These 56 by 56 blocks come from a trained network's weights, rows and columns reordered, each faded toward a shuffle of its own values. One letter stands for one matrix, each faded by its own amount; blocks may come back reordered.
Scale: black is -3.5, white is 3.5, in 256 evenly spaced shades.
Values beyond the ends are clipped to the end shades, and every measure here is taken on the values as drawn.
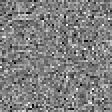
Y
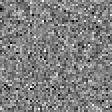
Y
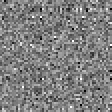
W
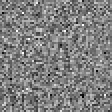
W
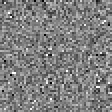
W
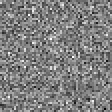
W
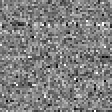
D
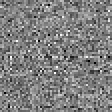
D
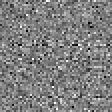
D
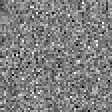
Y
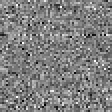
D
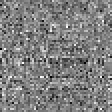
D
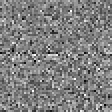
D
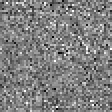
Y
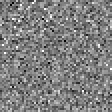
Y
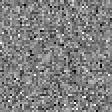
Y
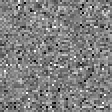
Y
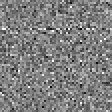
D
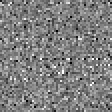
Y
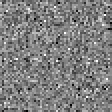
Y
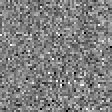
Y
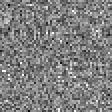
W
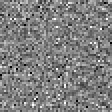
Y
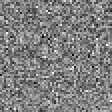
W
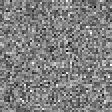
W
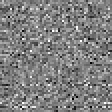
D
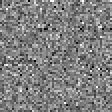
Y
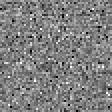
Y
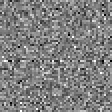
D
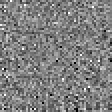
W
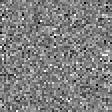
Y
